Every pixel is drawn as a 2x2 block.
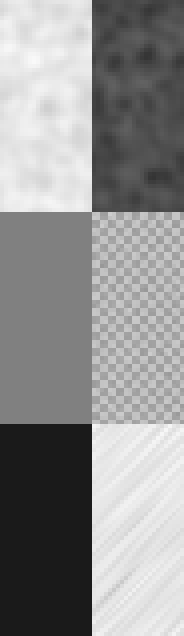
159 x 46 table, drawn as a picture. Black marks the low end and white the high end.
It is made of 3 by 2 panels. Panel 1,1: very high, blotchy, faint in contrast. Panel 1,2: low, blotchy, faint in contrast. Panel 2,1: middling, flat. Panel 2,2: high, checkered. Panel 3,1: very low, flat. Panel 3,2: very high, slanting up to the right, faint in contrast.
